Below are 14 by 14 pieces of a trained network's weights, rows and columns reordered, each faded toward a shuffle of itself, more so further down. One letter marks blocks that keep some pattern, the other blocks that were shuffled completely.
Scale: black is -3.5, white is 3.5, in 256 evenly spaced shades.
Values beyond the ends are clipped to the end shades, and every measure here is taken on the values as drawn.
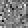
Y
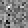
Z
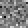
Y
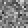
Y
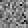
Y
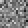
Y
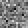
Y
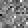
Y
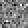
Z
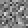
Z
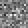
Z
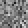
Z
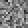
Y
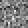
Y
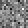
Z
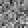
Y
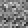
Z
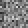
Y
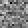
Z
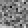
Y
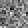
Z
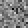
Y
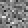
Y
